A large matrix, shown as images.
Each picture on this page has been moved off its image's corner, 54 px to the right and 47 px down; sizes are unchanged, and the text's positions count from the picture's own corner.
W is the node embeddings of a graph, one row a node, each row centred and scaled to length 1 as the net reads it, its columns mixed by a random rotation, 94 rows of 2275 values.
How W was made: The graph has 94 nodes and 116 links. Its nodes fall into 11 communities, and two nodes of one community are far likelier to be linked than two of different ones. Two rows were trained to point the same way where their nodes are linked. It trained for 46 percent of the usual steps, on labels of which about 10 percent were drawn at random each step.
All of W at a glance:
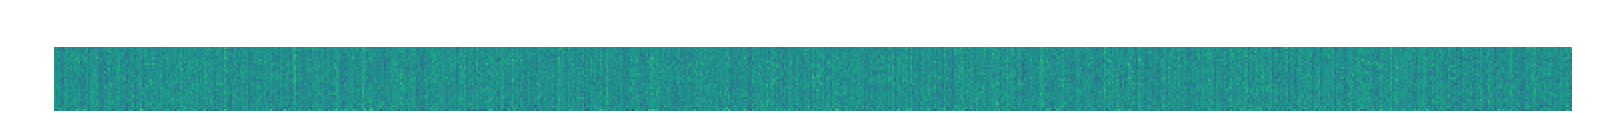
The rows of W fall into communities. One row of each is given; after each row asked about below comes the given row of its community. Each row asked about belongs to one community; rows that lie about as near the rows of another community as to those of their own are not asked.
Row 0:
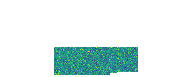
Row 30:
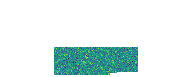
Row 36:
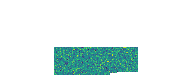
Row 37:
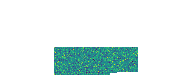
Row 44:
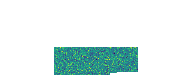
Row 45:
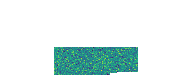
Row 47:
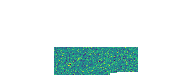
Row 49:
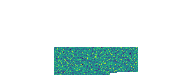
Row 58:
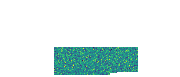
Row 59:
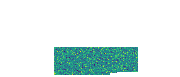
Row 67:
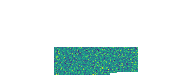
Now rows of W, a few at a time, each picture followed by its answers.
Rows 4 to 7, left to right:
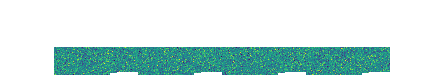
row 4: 47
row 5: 58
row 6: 37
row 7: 44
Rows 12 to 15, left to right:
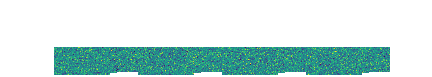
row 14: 67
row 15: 59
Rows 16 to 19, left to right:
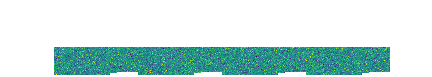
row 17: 59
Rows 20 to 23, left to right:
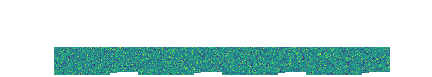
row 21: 30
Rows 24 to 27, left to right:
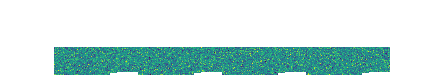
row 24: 0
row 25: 0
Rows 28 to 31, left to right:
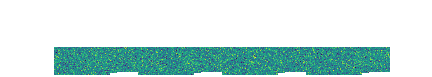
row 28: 67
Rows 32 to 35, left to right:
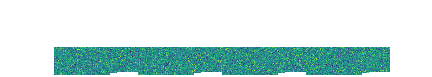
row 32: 45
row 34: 30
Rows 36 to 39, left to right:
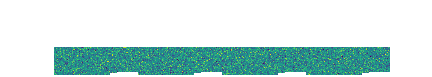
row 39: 30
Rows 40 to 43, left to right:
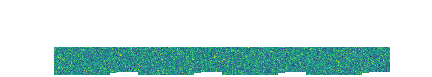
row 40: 44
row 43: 30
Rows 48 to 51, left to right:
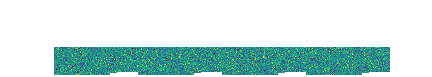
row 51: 36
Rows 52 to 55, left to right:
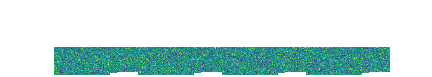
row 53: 44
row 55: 0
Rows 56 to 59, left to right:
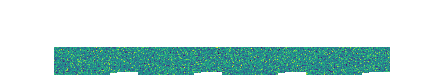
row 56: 0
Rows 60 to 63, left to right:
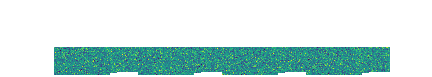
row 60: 37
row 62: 59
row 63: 47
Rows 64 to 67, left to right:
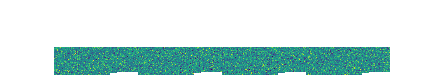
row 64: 44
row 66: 37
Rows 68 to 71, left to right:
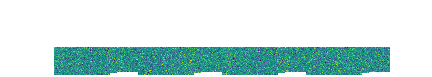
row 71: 30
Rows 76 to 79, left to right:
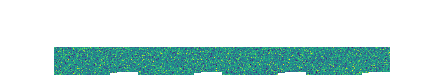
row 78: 49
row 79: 67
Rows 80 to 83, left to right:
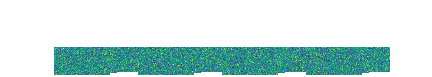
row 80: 59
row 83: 37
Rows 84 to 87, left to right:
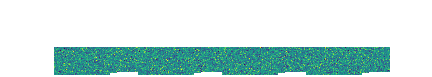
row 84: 37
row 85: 0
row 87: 58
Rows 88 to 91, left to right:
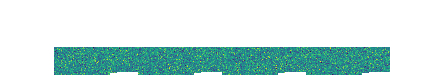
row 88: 58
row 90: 44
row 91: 36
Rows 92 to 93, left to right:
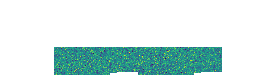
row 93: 59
